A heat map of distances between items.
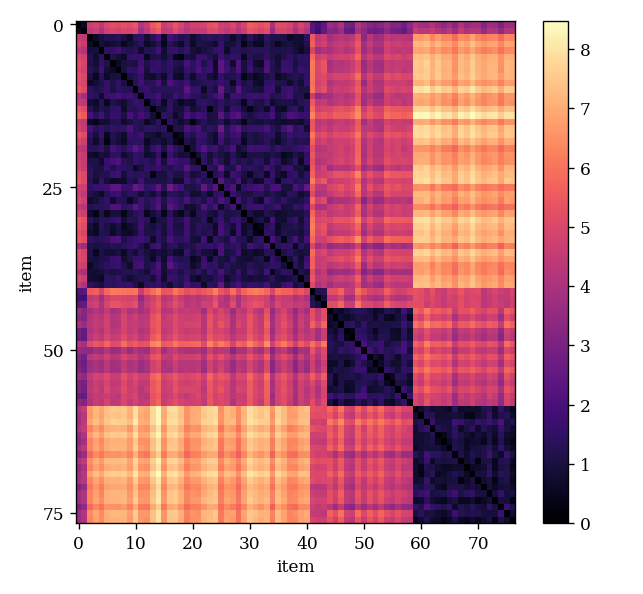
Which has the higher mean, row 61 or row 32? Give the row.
61
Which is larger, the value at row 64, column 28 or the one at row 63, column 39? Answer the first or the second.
the second
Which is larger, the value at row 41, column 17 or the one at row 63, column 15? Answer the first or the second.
the second
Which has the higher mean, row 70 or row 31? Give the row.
70
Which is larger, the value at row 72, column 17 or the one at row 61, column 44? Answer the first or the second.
the first
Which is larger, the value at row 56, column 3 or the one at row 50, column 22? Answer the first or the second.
the first
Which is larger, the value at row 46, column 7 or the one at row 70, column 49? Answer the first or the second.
the second
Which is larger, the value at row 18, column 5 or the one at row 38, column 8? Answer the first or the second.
the second
